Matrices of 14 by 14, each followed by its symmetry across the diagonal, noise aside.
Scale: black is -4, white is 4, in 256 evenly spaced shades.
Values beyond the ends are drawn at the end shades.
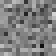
neither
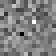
antisymmetric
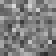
neither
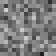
neither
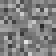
antisymmetric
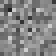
symmetric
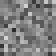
antisymmetric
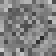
symmetric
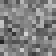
neither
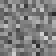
antisymmetric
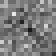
symmetric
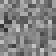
neither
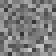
symmetric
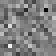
antisymmetric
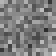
symmetric
